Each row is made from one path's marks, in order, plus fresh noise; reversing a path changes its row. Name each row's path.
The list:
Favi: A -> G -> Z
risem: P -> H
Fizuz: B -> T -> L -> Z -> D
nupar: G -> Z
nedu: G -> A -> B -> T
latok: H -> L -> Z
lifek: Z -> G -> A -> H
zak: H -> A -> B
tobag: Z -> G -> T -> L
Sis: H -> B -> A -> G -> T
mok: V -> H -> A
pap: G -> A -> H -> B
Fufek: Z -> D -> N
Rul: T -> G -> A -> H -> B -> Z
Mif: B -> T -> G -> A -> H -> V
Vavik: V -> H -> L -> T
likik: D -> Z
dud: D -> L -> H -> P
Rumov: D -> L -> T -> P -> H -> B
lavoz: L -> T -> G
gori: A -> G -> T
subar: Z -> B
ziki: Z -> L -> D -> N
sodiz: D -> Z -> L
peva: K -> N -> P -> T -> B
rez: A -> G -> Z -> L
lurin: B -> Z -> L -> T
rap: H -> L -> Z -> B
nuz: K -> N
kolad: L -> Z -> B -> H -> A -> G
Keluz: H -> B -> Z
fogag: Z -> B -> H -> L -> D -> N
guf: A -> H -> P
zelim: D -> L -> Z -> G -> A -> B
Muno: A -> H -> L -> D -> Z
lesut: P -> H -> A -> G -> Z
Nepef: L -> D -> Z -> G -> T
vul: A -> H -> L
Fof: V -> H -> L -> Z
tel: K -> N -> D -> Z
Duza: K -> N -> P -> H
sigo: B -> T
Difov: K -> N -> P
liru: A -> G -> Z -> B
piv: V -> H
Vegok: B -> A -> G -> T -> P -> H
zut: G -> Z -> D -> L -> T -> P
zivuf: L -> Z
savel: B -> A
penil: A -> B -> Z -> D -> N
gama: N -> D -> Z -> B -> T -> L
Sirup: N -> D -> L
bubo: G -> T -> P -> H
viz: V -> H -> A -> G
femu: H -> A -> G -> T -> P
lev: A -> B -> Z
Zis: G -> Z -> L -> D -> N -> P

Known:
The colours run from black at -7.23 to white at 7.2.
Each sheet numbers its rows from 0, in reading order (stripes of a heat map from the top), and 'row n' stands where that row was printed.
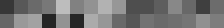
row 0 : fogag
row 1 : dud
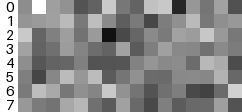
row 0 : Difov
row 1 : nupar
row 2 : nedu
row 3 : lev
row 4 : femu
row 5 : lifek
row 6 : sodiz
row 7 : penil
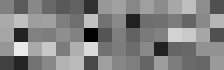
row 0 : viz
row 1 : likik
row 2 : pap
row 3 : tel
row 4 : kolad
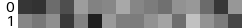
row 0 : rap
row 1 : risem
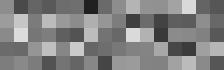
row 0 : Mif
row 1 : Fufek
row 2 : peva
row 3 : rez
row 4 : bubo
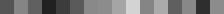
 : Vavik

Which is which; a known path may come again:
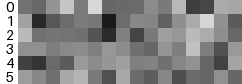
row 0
rez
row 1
Sis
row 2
savel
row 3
subar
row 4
rap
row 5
penil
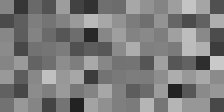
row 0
Vegok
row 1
latok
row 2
viz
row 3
femu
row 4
Fizuz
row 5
liru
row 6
Muno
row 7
risem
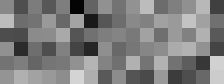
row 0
guf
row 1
nedu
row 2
lesut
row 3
zak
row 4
lurin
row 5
Nepef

